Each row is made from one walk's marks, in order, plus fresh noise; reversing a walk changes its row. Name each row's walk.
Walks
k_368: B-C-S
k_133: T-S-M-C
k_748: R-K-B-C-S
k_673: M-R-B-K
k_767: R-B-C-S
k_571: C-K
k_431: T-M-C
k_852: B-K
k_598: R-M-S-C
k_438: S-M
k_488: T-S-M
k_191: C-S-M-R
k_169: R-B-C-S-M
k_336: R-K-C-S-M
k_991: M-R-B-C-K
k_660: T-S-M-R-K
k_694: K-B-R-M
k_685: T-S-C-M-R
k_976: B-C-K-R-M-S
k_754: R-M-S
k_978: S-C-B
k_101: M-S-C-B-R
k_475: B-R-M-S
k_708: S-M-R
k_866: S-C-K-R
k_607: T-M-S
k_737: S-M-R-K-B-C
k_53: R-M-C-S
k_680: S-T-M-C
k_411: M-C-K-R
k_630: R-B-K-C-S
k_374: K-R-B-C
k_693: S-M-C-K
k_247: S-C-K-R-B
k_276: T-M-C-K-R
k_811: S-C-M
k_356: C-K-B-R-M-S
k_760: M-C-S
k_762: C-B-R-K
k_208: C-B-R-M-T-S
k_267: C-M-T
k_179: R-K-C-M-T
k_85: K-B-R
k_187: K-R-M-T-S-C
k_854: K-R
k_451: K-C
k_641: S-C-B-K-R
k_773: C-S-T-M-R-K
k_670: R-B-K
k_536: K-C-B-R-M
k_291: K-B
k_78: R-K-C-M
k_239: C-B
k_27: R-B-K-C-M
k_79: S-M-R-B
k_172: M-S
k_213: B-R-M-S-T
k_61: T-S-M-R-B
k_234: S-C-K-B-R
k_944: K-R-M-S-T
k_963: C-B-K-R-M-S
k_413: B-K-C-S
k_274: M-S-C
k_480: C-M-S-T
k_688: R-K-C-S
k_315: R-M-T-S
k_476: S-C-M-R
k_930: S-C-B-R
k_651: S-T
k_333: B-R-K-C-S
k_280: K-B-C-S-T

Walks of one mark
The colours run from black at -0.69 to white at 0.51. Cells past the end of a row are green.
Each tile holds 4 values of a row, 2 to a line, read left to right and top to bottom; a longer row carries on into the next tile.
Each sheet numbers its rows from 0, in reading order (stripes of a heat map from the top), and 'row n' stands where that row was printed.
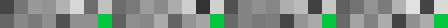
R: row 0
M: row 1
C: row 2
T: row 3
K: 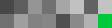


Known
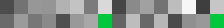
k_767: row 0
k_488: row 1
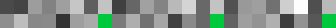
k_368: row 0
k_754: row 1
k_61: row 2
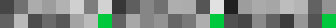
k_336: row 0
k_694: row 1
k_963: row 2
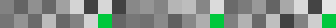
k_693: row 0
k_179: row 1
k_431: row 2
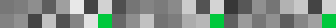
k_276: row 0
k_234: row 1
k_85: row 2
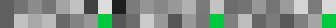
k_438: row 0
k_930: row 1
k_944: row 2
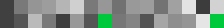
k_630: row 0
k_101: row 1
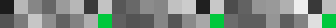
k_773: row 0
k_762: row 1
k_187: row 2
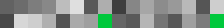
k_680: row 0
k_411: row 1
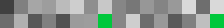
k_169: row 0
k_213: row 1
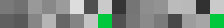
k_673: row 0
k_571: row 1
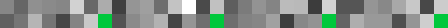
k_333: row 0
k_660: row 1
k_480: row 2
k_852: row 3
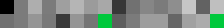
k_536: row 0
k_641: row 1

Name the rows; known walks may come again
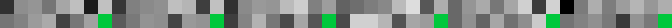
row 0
k_267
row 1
k_239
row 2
k_27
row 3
k_680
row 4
k_274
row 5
k_536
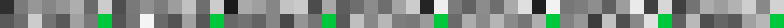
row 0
k_866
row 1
k_247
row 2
k_191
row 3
k_708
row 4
k_79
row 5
k_276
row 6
k_336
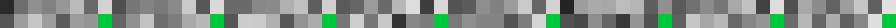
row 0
k_978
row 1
k_234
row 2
k_651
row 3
k_607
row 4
k_854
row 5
k_963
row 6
k_438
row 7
k_685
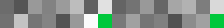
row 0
k_413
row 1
k_280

